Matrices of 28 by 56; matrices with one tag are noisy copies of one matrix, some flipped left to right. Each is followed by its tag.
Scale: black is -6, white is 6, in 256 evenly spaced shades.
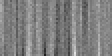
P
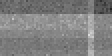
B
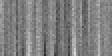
P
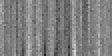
P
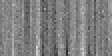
P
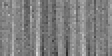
P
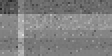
B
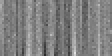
P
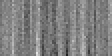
P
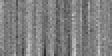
P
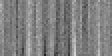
P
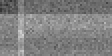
B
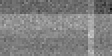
B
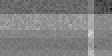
B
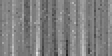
P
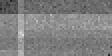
B
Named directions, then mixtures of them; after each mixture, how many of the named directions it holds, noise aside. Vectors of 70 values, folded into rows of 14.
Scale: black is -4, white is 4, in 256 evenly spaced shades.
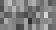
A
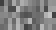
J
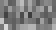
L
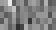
two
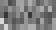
one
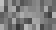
one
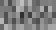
two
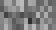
two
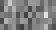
two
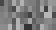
one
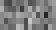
one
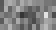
two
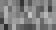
one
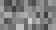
one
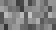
two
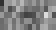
two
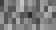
three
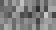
three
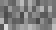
one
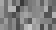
one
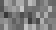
two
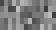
one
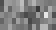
two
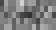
three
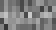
one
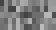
one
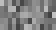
one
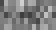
three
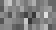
one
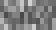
two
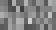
three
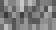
three
